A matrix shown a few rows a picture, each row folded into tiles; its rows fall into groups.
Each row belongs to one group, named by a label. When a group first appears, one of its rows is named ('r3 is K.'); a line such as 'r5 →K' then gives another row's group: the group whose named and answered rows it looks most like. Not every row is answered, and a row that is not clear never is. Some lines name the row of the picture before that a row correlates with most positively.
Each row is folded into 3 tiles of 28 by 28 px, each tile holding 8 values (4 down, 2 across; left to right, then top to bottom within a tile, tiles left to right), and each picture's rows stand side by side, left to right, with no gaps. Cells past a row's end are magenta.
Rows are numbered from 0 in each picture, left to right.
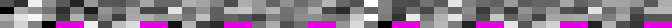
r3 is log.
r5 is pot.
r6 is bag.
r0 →pot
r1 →bag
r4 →pot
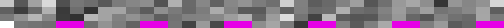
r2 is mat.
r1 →pot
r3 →pot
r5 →log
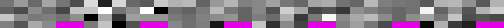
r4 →pot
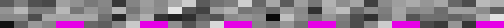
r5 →mat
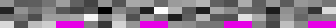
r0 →bag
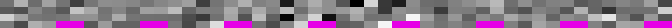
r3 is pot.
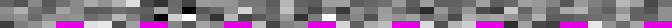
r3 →mat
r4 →bag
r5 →bag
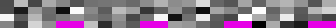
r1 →mat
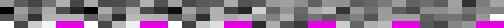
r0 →bag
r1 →bag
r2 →bag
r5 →mat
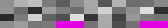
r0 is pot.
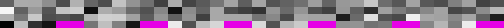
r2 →bag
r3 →bag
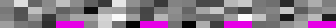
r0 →mat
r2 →mat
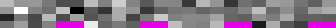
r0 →log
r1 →mat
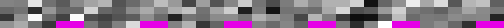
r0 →pot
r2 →log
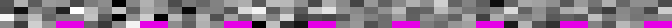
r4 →log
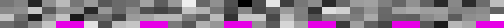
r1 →bag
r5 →mat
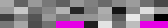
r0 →log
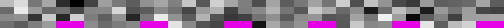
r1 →mat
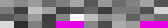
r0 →mat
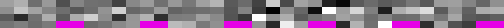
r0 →log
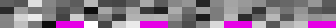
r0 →pot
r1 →bag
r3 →bag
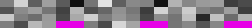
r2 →log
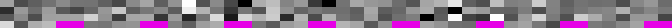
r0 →bag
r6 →pot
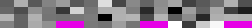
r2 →bag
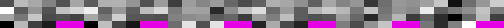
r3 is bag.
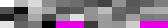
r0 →mat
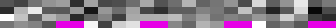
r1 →bag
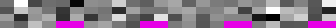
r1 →pot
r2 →log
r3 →log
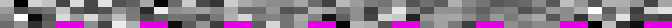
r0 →log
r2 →mat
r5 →pot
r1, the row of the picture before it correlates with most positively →0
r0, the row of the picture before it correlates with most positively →2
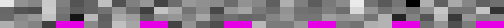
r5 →log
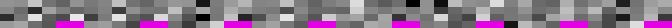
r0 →pot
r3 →pot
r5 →log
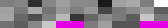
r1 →log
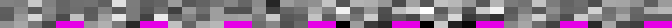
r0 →pot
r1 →pot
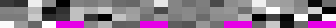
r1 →log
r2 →mat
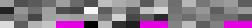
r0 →bag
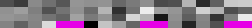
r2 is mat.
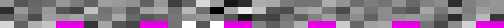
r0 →bag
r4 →bag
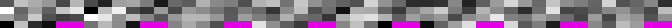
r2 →pot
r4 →pot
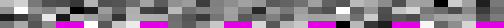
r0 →log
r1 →bag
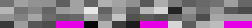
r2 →bag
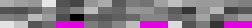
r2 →mat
